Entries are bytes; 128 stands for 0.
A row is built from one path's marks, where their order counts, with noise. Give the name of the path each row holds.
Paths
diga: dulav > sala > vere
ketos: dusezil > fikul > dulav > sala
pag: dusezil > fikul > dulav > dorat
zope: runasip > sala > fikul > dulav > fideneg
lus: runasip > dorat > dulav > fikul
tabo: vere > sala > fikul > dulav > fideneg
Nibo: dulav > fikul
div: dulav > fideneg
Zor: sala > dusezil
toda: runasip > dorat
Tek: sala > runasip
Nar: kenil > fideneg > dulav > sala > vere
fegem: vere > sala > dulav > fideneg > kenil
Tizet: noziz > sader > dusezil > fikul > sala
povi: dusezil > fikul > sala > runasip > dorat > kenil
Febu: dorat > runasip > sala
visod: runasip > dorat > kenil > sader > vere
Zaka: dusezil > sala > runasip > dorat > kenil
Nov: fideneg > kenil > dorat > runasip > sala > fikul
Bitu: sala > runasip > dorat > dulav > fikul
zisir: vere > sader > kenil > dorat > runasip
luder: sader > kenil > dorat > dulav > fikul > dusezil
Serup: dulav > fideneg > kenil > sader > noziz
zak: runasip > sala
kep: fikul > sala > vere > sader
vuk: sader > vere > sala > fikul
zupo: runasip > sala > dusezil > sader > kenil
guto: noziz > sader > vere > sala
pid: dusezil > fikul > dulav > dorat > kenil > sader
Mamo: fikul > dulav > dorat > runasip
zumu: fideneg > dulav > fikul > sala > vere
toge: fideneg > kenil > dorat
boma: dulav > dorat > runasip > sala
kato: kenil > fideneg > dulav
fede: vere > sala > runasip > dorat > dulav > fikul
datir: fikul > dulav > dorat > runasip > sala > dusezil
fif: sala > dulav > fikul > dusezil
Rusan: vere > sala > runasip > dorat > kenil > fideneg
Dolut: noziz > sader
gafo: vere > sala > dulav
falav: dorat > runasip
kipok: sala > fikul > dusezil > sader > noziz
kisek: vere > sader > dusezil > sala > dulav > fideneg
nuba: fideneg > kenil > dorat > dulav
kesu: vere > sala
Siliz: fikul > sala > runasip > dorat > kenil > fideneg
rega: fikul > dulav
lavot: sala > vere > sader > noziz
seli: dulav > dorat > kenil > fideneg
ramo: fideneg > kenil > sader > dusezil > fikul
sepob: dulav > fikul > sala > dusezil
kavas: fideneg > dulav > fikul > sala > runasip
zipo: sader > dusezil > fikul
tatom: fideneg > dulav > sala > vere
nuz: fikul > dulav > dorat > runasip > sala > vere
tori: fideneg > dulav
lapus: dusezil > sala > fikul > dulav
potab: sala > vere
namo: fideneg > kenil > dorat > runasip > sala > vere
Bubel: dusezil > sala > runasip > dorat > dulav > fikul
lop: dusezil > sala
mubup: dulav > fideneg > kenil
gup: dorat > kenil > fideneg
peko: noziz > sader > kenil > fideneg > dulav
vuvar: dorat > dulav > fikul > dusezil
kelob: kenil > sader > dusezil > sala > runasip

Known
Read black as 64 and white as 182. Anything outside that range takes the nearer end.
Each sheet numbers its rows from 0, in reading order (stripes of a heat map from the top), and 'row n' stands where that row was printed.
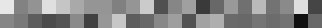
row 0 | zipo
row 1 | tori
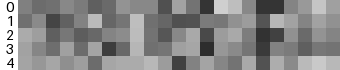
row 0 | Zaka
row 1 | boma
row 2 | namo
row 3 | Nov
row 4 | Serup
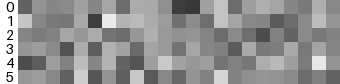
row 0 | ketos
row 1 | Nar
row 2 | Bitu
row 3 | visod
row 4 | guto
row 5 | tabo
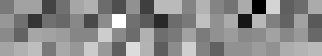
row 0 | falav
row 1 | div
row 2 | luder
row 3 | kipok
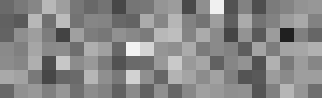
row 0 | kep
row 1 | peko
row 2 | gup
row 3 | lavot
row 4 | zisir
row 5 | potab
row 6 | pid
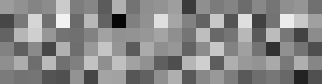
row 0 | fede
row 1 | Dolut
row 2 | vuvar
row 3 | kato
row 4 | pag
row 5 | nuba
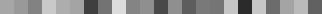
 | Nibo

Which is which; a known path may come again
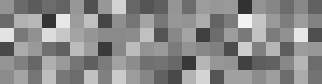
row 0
seli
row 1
kesu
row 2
zipo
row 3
Febu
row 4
Bubel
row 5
pag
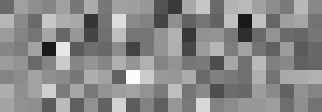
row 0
ketos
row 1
Nibo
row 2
Nov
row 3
gafo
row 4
lus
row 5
lavot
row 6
ramo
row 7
tabo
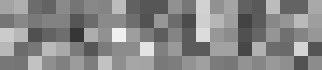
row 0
kavas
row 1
povi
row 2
tatom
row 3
vuk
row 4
fif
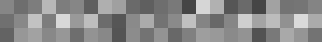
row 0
datir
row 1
Tizet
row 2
pid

